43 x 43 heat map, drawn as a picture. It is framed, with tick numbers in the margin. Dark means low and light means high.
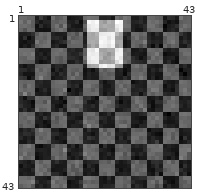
The top middle is the ninth with the highest average. An odd patch, higher than its surroundings, sits in the top middle. Values change most from cell to cell in the top middle. Overall the values sit about 30% of the way up the scale.
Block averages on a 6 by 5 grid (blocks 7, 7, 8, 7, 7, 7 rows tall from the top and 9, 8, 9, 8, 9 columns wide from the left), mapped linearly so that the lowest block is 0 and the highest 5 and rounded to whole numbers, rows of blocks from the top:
00500 | 00500 | 00000 | 00000 | 00000 | 00000
